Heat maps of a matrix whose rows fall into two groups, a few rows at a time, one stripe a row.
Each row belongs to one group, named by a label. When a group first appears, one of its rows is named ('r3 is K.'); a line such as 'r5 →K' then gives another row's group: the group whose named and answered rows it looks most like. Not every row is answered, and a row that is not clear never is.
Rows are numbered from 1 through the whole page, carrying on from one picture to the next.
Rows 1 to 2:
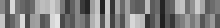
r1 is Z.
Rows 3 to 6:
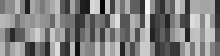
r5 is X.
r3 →Z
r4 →X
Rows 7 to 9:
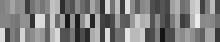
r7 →Z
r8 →X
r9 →Z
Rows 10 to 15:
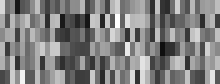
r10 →X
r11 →Z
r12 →X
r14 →X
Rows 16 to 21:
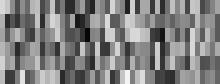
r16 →X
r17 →Z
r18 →Z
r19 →X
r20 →X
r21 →Z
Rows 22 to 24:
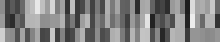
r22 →X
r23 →X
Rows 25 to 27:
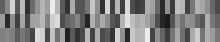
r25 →Z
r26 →Z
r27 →X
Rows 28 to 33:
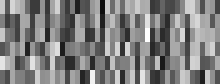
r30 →X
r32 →X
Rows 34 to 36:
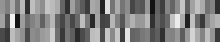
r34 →Z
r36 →Z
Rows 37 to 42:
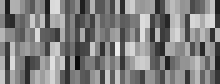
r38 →X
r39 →X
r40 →Z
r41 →Z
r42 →Z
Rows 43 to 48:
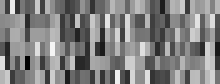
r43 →X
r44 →Z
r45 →Z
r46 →Z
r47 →Z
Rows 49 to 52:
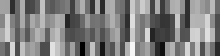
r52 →Z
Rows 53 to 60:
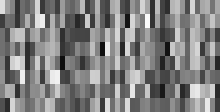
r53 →X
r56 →Z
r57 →Z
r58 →Z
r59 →X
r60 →Z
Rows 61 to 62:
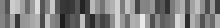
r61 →Z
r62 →X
